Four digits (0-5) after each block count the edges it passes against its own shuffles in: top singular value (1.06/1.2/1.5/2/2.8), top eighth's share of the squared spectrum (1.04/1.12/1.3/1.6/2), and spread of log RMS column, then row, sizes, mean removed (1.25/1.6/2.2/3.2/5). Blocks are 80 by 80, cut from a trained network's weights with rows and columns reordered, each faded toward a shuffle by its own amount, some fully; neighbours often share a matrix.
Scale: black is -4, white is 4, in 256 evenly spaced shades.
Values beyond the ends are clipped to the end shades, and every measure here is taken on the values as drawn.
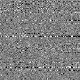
4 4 0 3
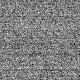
2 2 0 0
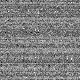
4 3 1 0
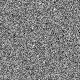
0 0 0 0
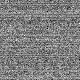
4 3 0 0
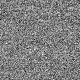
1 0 0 0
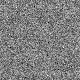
0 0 0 0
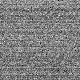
3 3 0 0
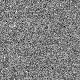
0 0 0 0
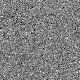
1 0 0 0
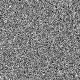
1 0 0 0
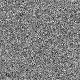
0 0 0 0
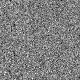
0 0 0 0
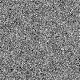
1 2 0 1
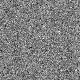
0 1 0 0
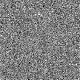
1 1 0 1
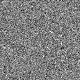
2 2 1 0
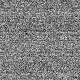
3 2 0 0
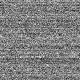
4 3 1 1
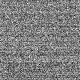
3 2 0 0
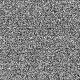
1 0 0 0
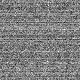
4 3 1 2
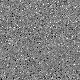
2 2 0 1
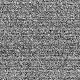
3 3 1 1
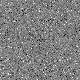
2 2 0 1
